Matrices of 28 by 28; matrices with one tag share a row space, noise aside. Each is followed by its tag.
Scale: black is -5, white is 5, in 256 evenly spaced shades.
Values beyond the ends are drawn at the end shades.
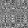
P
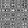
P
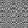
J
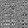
P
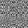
J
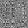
P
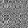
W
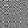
W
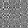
W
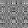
J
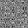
P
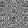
J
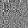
W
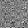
P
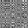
P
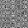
P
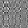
W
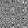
P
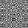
J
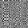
W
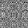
J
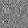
W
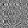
W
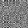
W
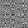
P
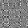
W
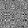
P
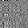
W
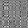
W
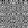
J
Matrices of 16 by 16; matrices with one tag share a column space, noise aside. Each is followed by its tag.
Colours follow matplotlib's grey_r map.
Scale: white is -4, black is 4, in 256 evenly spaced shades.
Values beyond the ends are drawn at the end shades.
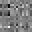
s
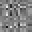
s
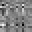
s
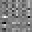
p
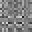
p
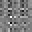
p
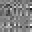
s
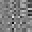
p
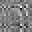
s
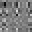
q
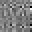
s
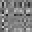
q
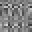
s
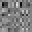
q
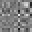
q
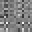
p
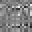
s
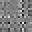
p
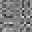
p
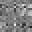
s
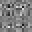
s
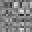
q
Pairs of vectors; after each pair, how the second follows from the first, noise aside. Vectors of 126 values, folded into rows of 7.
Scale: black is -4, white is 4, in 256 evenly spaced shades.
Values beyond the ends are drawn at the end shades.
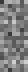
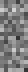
reversed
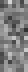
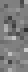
partly zeroed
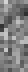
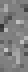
partly zeroed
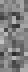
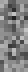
reversed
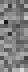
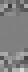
partly zeroed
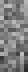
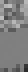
partly zeroed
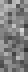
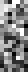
scaled up
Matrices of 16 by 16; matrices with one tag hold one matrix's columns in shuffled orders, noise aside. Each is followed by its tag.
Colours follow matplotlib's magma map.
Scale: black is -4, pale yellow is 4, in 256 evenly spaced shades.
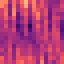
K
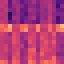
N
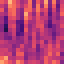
K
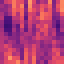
K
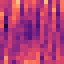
K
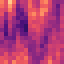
K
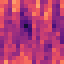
K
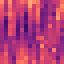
K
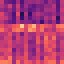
N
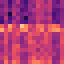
N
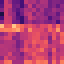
N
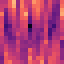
K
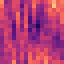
K
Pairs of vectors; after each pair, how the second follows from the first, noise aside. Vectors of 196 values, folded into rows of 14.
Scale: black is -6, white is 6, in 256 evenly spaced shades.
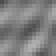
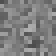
sign-scrambled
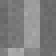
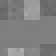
partly zeroed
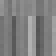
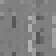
partly zeroed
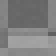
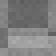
copied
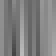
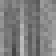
copied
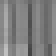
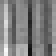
scaled up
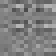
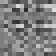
scaled up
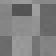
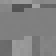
partly zeroed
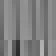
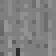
partly zeroed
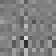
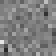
shuffled
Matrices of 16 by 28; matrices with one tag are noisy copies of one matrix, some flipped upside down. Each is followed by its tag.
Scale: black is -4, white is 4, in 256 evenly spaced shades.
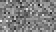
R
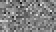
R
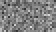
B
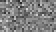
R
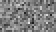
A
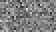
R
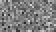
B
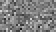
R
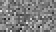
R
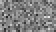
B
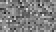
R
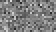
R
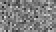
B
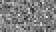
A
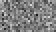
B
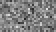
A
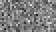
B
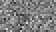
R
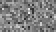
A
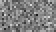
B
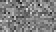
R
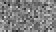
B
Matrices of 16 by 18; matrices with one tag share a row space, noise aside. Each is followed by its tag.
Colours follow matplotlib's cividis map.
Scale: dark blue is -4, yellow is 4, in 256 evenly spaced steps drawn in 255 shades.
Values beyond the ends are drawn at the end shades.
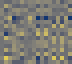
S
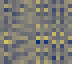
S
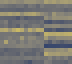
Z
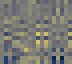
S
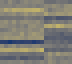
Z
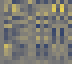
S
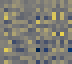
S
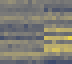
Z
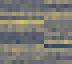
Z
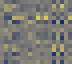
S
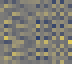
S
